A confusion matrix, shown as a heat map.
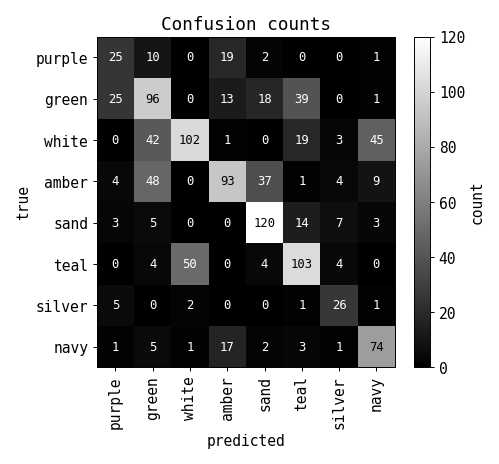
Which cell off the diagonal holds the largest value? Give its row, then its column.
teal, white
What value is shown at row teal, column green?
4
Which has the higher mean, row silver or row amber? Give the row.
amber
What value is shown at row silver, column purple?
5
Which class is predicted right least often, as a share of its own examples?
purple
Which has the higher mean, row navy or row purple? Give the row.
navy
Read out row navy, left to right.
1 5 1 17 2 3 1 74
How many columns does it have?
8
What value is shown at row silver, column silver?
26
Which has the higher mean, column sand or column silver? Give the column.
sand
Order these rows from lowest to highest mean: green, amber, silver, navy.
silver, navy, green, amber
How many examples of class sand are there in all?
152
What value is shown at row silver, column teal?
1
